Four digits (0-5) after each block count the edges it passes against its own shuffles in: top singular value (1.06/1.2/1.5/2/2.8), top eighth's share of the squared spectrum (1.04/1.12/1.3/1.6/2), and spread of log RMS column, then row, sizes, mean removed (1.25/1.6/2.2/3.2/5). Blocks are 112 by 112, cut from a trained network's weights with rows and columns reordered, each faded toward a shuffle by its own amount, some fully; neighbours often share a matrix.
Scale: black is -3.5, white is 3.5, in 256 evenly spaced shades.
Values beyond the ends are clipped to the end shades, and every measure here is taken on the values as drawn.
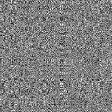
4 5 3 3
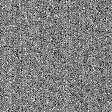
2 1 0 0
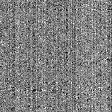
4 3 1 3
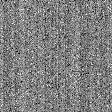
3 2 0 1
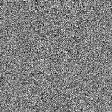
3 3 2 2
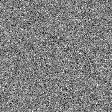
2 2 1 0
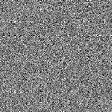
3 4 2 2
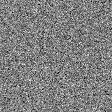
0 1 0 0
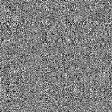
3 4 3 3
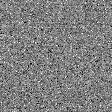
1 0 0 0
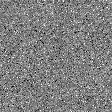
0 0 0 0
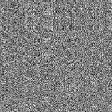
4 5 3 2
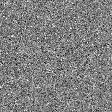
1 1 0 0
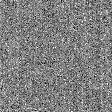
2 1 0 0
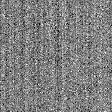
3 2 0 2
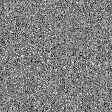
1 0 0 0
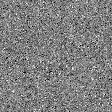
0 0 0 0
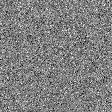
0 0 0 0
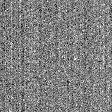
3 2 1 2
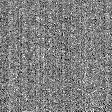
3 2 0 2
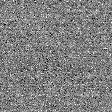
2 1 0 0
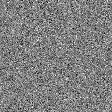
1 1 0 0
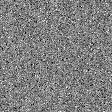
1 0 0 0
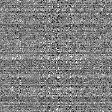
4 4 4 1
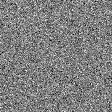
0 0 0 0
